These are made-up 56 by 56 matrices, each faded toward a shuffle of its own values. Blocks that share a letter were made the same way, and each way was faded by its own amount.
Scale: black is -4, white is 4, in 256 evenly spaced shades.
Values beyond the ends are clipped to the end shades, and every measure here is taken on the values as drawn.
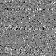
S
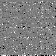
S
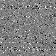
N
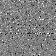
N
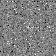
N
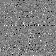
N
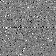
N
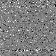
N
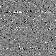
N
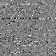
S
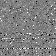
N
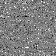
N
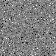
N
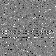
S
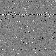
N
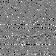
S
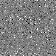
N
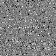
N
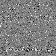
N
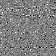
S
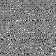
S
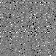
S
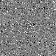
N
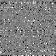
S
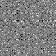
S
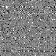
S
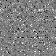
S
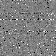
N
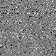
N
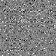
S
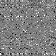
S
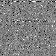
N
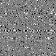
S
